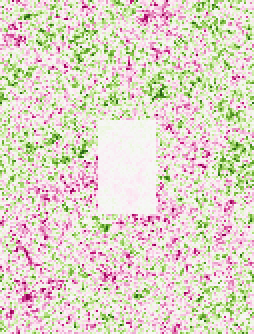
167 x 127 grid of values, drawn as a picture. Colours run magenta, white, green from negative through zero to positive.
Odd patch: calmer, in the centre. Histogram: bell-shaped. Slope: none. Calmest part: centre. Mirror symmetry: none. Odd rows or columns: none. Average level on the scale: 50%. Stripes: none.
